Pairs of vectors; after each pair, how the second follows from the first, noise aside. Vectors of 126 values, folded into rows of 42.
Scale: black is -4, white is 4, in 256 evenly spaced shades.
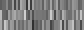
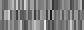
wrapped around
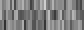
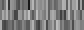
wrapped around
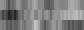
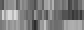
negated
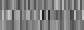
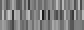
copied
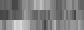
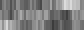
wrapped around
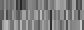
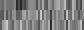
copied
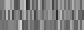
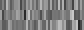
wrapped around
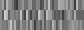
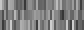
wrapped around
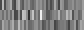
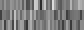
wrapped around
